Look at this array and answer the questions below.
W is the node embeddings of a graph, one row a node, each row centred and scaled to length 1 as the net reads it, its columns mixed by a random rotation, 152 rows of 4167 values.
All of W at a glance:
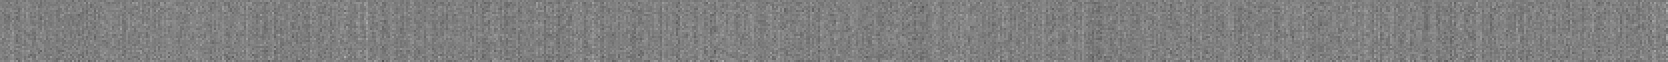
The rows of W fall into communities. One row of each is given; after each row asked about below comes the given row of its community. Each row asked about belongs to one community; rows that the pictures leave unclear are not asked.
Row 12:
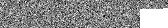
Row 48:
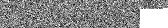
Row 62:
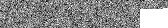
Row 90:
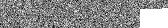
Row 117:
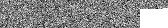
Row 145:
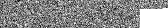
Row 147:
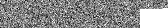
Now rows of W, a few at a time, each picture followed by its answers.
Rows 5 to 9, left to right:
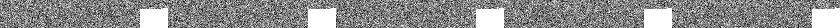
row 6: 145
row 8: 62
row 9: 62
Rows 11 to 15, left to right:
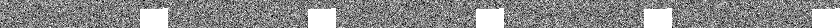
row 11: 62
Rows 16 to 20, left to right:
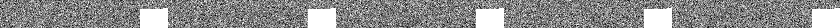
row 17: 145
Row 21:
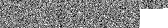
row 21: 48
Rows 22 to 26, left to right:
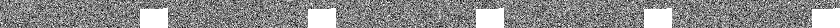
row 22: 117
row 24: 117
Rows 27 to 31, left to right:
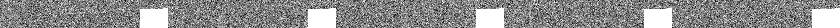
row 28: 145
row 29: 145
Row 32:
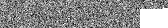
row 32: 62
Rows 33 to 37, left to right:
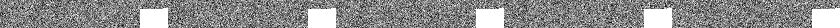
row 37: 147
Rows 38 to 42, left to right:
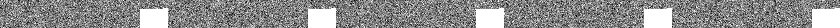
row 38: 147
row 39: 62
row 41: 145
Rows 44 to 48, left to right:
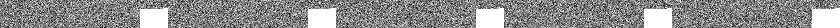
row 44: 12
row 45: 12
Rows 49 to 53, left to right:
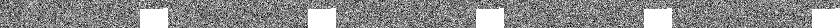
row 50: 147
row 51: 62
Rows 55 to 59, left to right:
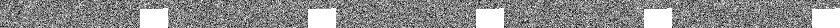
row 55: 145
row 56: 147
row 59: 62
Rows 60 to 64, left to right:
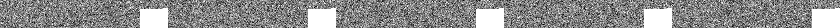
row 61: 145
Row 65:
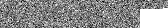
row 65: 62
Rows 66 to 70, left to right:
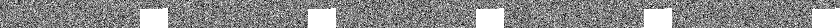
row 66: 147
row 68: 147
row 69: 145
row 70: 62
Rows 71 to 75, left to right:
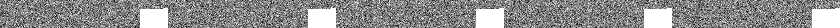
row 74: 62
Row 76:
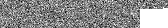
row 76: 62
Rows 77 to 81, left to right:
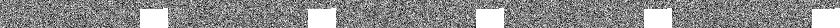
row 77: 117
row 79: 147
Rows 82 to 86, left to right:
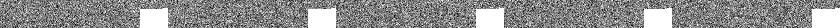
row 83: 117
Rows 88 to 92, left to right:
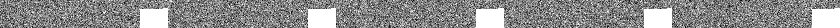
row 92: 90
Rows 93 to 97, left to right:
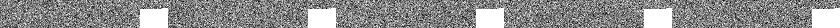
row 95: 117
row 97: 48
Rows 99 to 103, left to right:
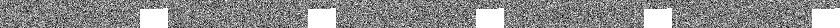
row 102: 48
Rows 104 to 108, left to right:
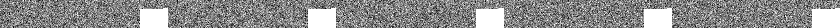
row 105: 117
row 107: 48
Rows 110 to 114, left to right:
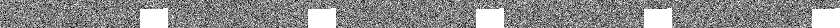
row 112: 147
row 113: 117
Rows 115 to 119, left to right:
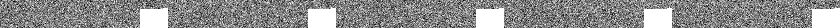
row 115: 12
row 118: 145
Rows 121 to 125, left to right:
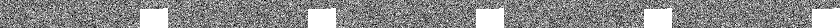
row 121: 145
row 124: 147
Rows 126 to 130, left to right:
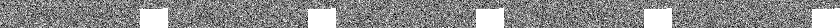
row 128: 117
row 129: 147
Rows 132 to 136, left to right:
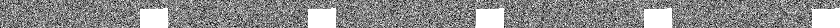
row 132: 147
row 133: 117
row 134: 48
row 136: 117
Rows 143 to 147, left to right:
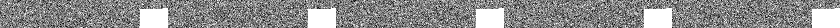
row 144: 48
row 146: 48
